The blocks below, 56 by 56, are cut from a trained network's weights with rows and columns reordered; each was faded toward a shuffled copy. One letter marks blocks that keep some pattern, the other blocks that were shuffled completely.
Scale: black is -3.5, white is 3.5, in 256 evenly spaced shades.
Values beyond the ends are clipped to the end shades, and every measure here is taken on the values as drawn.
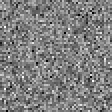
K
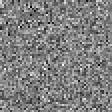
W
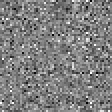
W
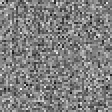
W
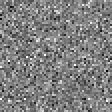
K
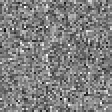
W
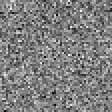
W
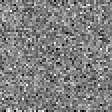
W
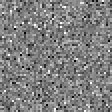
K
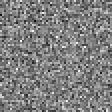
K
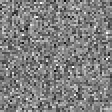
W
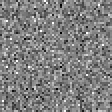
W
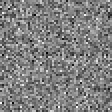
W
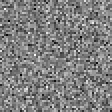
K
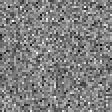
W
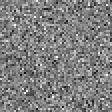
K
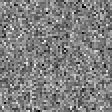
K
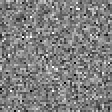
W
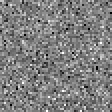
K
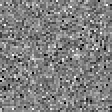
K
